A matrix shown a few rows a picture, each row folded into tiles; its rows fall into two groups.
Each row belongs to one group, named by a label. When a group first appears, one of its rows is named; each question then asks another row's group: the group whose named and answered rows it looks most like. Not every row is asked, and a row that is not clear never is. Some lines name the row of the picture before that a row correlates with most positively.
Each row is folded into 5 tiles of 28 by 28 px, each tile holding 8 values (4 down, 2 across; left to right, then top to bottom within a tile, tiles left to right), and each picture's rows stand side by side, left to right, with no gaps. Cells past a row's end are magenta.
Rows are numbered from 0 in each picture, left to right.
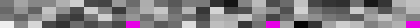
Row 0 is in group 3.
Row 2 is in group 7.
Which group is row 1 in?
7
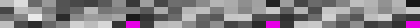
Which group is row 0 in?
7
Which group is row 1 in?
3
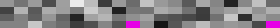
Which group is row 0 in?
3
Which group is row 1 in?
7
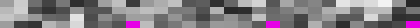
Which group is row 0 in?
7
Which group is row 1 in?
7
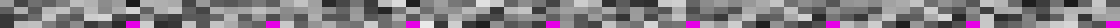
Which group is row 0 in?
3
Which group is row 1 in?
7
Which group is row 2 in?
7
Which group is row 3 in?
3
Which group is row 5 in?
3
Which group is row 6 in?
3
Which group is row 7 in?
7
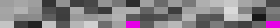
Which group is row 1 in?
3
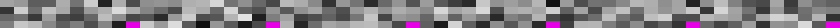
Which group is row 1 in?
3
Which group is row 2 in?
7
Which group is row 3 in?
3
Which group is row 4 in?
3
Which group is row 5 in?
7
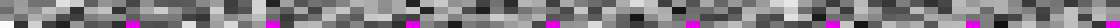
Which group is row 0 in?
3
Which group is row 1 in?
7
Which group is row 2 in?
3
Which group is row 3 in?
7
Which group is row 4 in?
3
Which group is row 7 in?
7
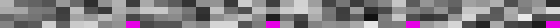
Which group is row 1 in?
7
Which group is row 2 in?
7
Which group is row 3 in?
3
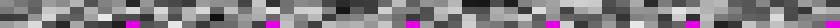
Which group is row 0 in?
3
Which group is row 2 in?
7
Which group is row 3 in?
7
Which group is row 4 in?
7
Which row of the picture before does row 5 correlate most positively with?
0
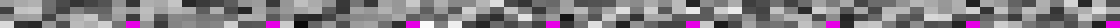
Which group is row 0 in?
7
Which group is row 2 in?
7
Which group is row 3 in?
3
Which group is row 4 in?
3
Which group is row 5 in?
7
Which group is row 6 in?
3
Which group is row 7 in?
3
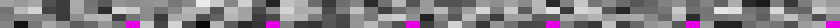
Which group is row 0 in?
7
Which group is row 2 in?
7
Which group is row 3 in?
3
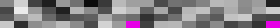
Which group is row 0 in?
7
